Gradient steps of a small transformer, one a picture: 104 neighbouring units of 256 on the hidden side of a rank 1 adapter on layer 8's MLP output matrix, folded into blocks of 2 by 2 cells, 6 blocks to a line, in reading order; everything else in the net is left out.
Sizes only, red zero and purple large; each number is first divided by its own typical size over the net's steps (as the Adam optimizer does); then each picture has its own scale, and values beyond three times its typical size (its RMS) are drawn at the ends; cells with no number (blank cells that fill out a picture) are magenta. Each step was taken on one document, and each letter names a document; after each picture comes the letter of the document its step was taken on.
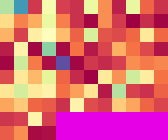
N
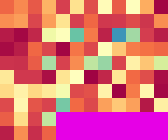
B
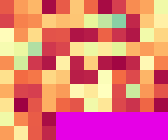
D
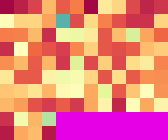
B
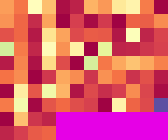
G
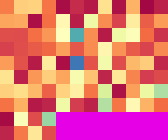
B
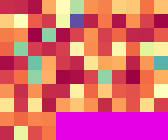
D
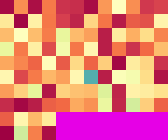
B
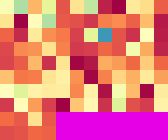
N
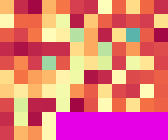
B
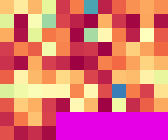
N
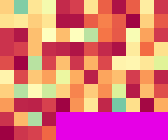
G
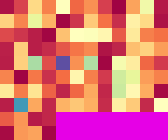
G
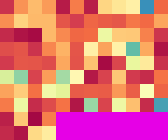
G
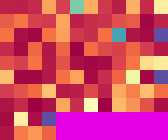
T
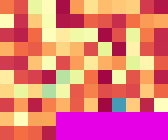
G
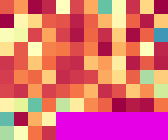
D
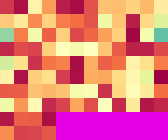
D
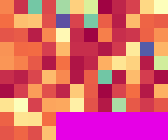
T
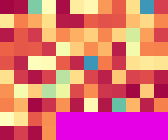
G
